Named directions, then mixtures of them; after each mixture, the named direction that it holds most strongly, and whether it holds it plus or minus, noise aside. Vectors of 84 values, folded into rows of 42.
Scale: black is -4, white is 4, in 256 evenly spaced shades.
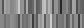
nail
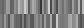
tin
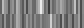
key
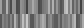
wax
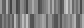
wax, plus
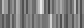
key, plus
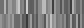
nail, plus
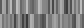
wax, minus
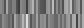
wax, plus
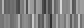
nail, minus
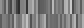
wax, plus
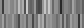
nail, plus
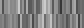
nail, plus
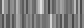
key, plus
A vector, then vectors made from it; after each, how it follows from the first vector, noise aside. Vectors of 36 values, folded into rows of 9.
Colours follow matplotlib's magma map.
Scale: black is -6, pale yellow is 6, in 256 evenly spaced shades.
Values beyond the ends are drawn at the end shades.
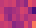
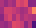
negated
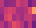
negated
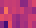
wrapped around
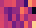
scaled up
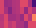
wrapped around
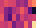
scaled up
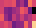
scaled up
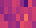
wrapped around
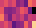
scaled up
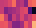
scaled up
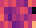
scaled up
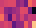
scaled up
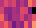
scaled up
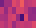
wrapped around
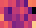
scaled up
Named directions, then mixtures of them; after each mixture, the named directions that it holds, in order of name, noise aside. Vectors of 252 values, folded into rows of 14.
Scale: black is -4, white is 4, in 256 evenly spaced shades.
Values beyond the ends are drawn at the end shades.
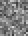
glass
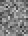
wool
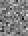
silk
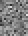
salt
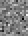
silk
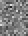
salt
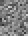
salt, wool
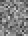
wool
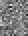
salt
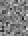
silk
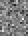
glass, silk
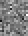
salt, silk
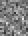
glass, silk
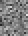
salt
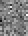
salt, silk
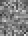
glass, wool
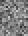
wool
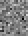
silk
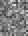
glass, silk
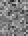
glass, silk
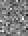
silk
